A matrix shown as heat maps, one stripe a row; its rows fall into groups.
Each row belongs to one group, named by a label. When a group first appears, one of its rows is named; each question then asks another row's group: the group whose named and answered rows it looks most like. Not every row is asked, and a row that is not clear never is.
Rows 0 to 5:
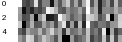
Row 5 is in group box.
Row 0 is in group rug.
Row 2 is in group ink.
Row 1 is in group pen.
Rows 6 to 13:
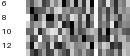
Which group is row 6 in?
box
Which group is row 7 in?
pen
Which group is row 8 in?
rug
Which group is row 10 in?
pen
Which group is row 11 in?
box
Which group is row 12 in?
ink
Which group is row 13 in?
rug
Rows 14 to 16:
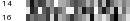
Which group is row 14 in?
pen
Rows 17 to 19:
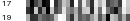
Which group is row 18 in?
ink
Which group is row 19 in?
pen
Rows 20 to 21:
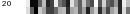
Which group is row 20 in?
rug
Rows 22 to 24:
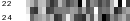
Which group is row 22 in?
rug
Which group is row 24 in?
box
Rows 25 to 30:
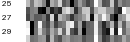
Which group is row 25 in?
box
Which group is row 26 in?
ink
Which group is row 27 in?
ink
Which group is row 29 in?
box
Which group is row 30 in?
box
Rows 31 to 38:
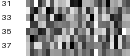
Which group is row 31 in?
pen
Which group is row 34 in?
rug
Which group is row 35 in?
ink
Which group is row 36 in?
pen
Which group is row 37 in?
box
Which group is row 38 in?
box
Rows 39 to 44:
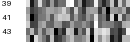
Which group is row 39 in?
box
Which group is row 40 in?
pen
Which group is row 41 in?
pen
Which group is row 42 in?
rug
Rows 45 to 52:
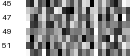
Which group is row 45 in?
ink
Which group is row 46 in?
rug
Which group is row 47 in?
rug
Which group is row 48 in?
rug
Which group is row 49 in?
rug
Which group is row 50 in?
box
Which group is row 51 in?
ink
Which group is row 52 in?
rug
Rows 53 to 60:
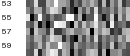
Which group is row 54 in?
box
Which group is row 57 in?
ink
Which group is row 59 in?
pen
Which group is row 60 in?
pen
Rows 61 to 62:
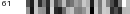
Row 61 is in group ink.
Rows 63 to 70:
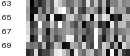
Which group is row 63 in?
pen
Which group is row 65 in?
ink
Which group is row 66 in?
box
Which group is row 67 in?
box
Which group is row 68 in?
box
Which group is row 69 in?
rug
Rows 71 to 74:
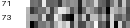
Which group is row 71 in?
rug
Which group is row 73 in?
rug
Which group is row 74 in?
pen
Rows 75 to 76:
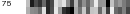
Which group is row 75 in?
pen
